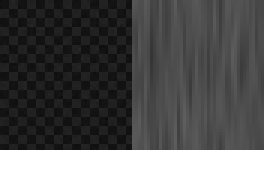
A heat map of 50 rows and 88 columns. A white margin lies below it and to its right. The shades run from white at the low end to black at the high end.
It is made of 1 by 2 panels. Panel 1,1: very high, checkered, faint in contrast. Panel 1,2: high, streaked downward, faint in contrast.
